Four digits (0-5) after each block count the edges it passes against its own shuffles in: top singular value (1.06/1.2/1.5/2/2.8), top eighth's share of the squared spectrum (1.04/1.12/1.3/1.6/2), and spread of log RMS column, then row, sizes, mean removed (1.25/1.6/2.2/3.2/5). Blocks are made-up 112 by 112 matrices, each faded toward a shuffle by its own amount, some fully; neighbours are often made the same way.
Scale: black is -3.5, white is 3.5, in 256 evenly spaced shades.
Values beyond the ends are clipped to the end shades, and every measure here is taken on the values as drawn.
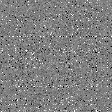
2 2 2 2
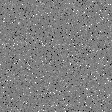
0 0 0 0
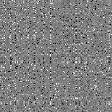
5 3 3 2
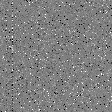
3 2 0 0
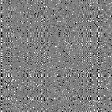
5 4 3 3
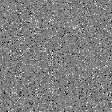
4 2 1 1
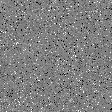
2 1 0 0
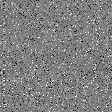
3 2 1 0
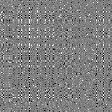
5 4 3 3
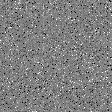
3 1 0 0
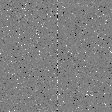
3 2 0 0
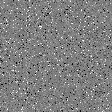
2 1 0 0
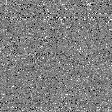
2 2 0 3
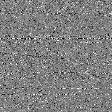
2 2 0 3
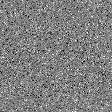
0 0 0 1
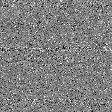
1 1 0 2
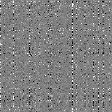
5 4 3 2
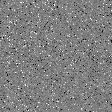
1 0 0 0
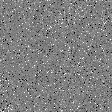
2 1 0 0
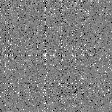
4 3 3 2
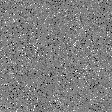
2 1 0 1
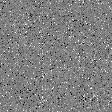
2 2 1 0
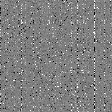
4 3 3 1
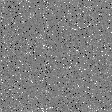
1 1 0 0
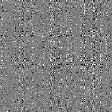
4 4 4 3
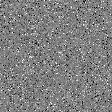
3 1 0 1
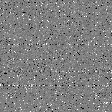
4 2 1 2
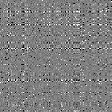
5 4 3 3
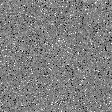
0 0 0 0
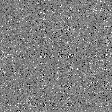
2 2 2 2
